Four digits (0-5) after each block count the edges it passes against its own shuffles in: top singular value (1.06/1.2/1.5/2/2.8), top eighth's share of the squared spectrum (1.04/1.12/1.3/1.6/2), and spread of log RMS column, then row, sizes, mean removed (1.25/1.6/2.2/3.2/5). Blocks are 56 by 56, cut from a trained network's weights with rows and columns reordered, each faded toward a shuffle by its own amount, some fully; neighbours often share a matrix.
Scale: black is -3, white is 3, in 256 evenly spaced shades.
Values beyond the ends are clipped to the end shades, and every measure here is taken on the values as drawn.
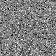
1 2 0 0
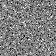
0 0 0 0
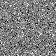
0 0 0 0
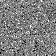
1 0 0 0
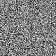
2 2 0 0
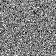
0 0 0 0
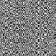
4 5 3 2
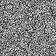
0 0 0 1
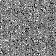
2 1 0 1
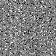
1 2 0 1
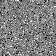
0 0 0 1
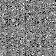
2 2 0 1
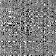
3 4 1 3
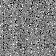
2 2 0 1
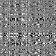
3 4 1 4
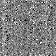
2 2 1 2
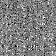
2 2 0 1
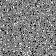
0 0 0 0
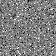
1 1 0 1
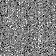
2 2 0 1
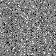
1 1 0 0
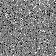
0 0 0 0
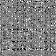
3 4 1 3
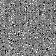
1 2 0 1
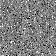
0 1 0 0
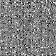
2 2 0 2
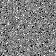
1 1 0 0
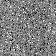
0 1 0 0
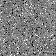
0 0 0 0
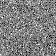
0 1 0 0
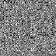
3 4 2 2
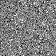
1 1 0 0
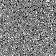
1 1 0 0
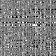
3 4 1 3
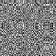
4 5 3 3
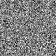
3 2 0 1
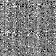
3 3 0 2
